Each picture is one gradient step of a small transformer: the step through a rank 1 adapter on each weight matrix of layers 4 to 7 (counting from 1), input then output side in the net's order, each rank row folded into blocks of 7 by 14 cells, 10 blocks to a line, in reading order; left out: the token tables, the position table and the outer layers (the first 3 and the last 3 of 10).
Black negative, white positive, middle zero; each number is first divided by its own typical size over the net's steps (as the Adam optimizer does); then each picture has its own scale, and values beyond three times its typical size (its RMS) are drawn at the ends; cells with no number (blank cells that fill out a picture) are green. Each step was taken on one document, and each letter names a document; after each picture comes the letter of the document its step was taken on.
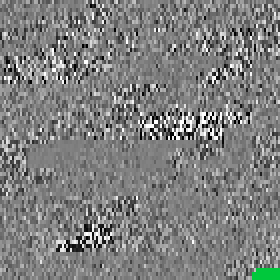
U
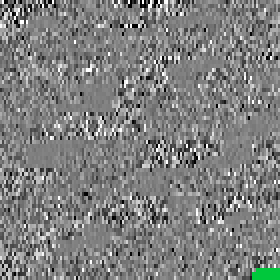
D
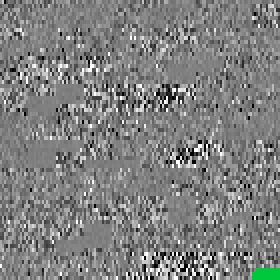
D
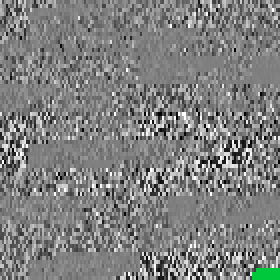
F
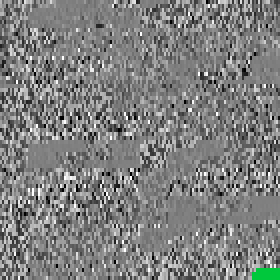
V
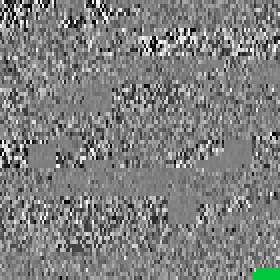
U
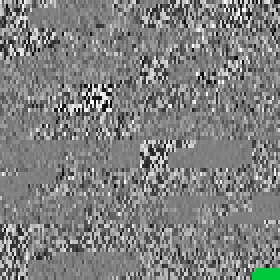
V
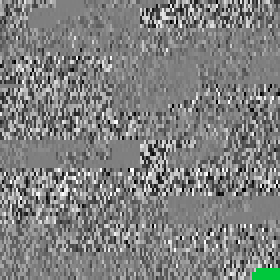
V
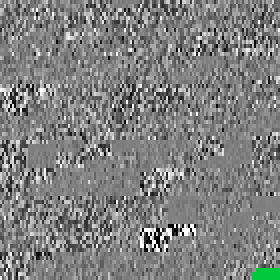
U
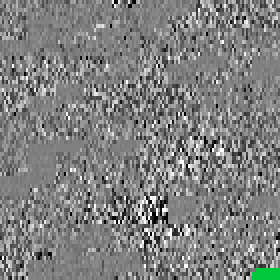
F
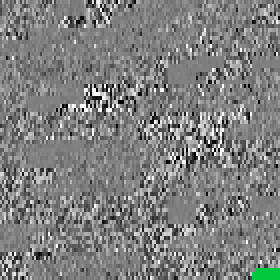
D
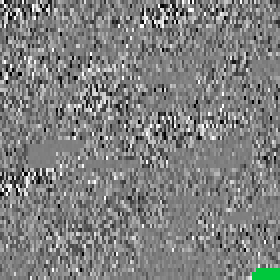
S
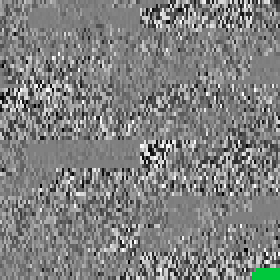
V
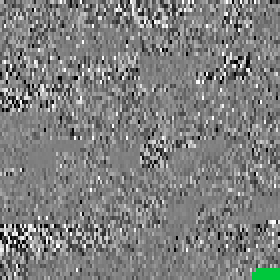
S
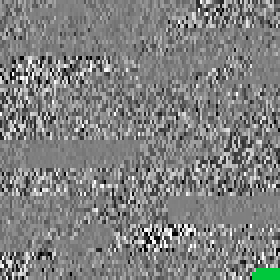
F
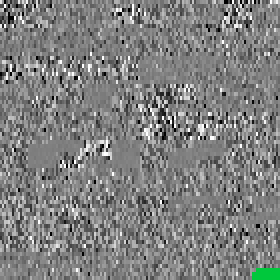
S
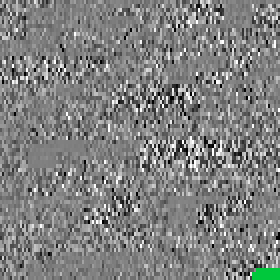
F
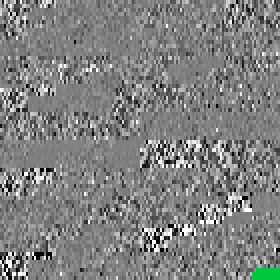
D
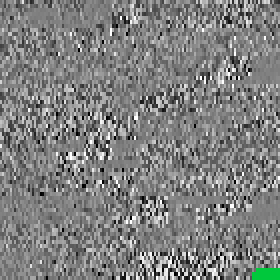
V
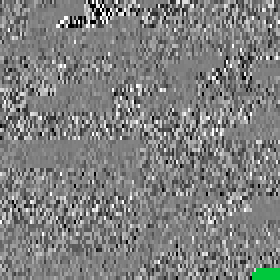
D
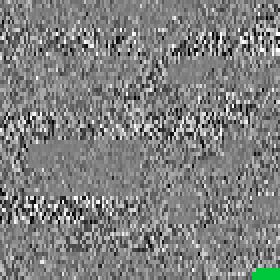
U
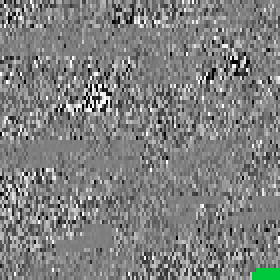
S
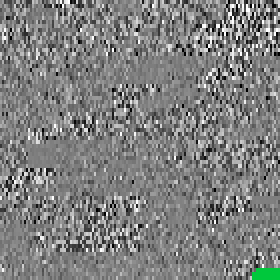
U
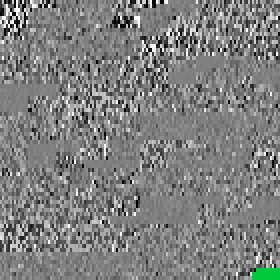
S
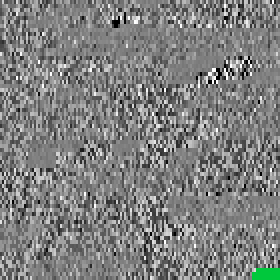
D
